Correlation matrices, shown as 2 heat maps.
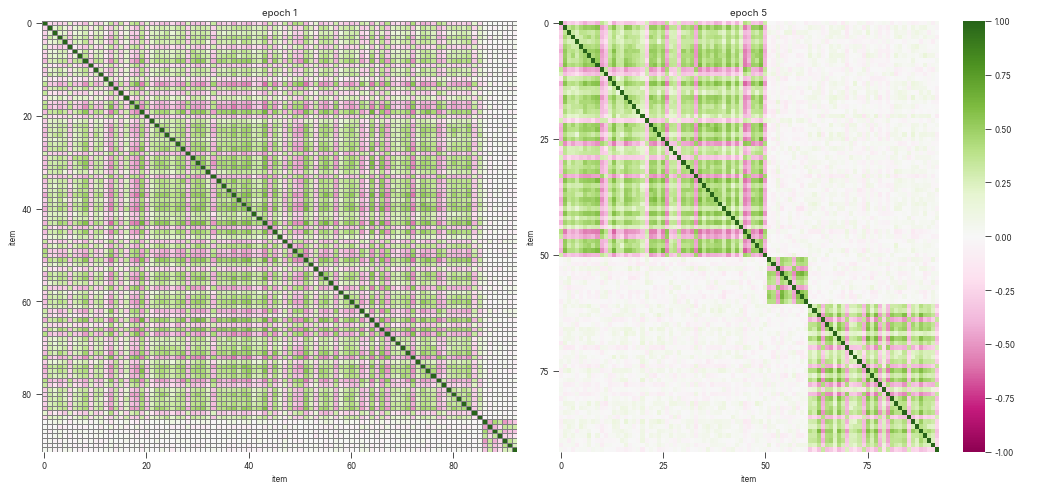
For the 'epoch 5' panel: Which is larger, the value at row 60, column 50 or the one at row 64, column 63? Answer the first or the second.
the first
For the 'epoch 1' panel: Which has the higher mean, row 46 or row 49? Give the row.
46
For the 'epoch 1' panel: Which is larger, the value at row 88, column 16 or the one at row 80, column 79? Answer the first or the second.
the second
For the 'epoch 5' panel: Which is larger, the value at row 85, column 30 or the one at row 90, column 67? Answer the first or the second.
the second
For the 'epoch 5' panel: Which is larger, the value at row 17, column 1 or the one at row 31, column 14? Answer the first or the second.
the first
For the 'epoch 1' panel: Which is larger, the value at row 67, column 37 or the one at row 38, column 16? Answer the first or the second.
the second
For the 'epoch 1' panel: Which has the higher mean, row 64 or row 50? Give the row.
64
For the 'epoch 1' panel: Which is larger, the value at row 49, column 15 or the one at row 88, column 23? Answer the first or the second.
the first
